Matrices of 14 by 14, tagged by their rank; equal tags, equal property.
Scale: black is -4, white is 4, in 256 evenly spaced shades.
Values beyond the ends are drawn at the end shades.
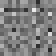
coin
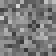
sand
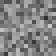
sand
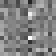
coin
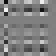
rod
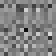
coin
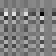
rod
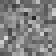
sand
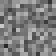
sand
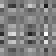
rod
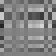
rod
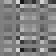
rod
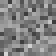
sand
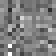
coin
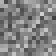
sand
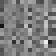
coin
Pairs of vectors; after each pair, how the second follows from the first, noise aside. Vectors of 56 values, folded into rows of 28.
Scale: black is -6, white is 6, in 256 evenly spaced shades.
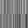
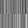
negated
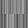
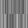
negated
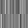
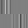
partly zeroed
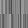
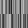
scaled up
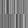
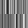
scaled up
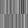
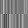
reversed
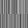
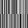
scaled up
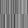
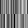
scaled up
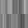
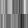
scaled up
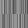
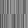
reversed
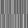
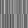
reversed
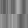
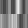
scaled up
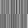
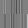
partly zeroed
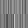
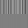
partly zeroed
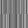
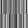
scaled up
